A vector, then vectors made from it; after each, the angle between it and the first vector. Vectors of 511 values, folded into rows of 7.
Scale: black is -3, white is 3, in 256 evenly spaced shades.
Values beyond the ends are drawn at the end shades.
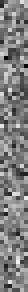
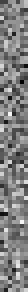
partly aligned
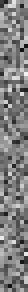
partly aligned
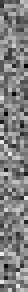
partly aligned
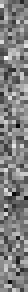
nearly opposite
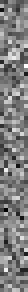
partly opposed
